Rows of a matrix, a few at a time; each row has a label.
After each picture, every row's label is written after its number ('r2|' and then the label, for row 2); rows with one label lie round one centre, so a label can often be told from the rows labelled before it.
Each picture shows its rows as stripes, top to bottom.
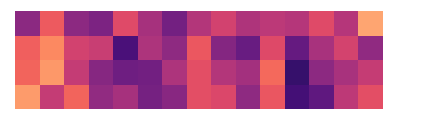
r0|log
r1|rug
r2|rug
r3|rug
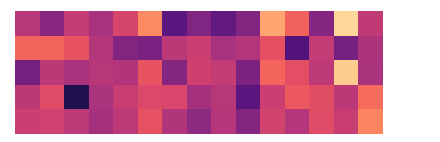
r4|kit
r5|rug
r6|kit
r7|log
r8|log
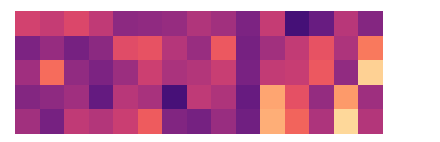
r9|rug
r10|log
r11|log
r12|kit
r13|kit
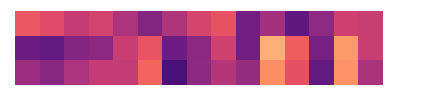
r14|rug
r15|kit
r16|kit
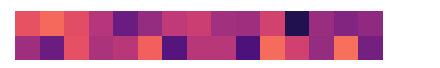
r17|rug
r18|kit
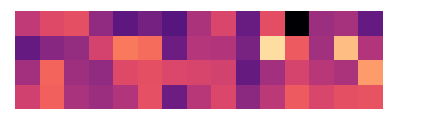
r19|rug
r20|kit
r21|log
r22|log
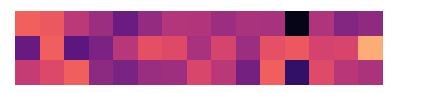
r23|rug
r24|log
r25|rug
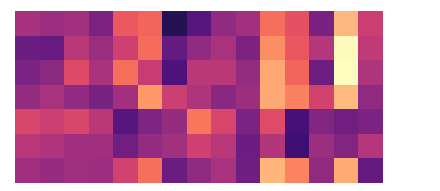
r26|kit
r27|kit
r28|kit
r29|kit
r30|rug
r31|rug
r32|kit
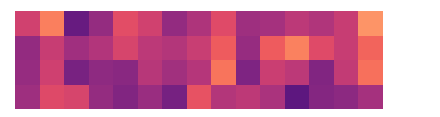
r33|log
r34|log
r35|log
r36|rug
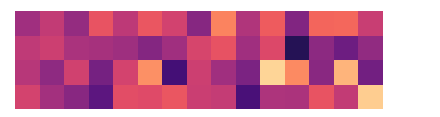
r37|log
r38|rug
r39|kit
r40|log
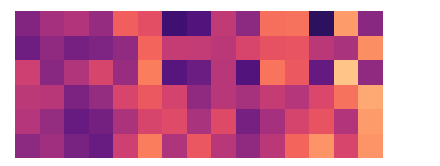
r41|kit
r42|log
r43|kit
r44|log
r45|log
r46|log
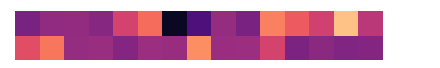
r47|kit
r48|rug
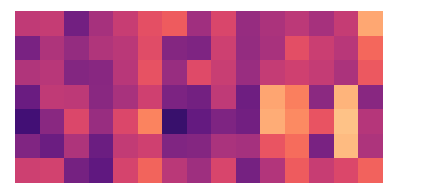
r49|log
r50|log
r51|log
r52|kit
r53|kit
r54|kit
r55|log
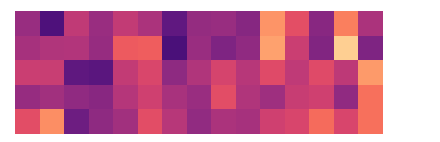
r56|kit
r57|kit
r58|log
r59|log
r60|log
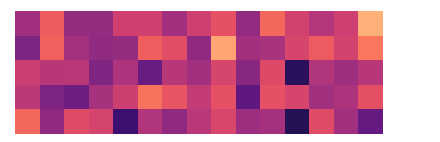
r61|log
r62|log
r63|rug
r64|log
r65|rug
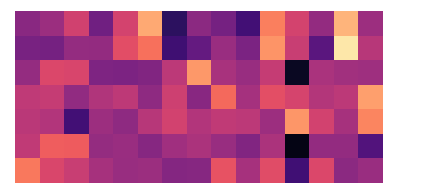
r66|kit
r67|kit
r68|rug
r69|log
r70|log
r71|rug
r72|rug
